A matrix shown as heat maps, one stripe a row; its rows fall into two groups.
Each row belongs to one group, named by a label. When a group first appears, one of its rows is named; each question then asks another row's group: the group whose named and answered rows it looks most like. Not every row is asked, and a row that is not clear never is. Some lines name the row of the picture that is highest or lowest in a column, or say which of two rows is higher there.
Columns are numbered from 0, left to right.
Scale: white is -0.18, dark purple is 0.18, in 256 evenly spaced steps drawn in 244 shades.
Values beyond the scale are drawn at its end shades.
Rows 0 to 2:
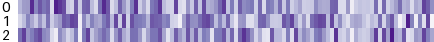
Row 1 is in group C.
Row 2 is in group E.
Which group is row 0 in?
E
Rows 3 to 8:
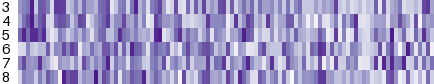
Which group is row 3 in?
E
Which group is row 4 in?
E
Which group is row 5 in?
E
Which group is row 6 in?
C
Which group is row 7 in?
E
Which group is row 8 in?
C
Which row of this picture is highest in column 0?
5
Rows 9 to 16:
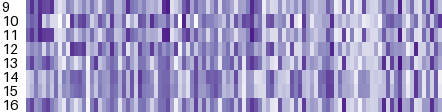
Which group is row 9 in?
E
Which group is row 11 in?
E
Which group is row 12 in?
C
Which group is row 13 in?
E
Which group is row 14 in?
C
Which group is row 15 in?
C
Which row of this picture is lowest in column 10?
10
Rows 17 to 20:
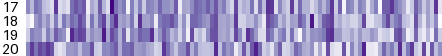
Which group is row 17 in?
C
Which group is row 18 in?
C
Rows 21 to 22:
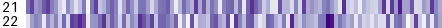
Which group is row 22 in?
C
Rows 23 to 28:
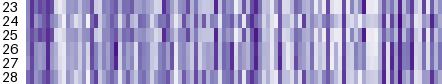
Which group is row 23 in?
E
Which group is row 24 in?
E
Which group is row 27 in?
E
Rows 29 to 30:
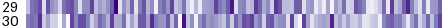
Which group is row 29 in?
E
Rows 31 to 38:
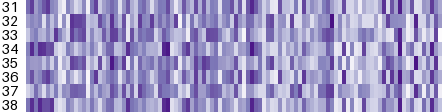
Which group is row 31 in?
E
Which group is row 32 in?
C
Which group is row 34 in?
E
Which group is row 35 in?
C
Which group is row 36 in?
E
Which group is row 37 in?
C
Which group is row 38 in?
E
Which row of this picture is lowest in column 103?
33
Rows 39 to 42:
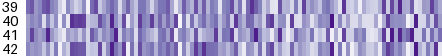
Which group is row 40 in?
C
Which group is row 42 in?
C
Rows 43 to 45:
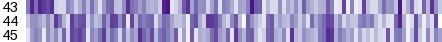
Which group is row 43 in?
E
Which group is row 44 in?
C
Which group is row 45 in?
C
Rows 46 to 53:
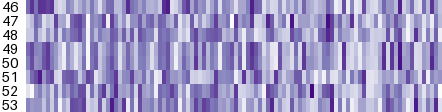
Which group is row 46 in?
E
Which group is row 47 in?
C
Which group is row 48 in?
C
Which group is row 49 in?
E
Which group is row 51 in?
E
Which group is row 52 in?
C
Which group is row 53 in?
C
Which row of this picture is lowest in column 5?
47
